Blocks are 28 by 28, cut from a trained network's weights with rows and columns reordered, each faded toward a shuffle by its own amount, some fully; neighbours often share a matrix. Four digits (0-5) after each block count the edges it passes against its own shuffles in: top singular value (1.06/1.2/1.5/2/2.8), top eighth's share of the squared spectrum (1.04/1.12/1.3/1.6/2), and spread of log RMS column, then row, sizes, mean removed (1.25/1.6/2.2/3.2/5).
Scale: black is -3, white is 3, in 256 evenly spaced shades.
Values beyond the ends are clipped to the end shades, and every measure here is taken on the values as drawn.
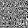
2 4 2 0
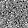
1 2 0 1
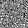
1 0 0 0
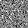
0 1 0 0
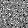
0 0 0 0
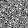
0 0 0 0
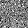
0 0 0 0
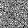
0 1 0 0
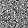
2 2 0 0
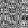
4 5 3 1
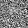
0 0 0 0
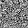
0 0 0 1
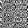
3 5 2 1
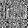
3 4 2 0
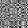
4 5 3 2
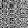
3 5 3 1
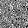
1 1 1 0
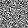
1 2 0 0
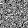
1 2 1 0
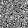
1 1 0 0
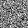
1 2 1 0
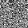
3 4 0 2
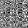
3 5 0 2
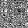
3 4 0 2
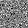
1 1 0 0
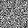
2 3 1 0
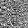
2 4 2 2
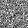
1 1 0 0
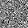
2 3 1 0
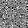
2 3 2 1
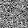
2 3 1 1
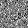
0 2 0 1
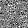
1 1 0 0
